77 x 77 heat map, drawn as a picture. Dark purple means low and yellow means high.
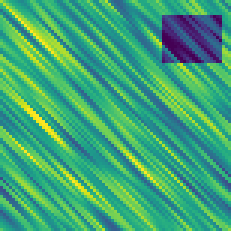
The top right is the ninth with the lowest average. The halves do not mirror each other. An odd patch, lower than its surroundings, sits in the top right. The grain runs diagonally down to the right.
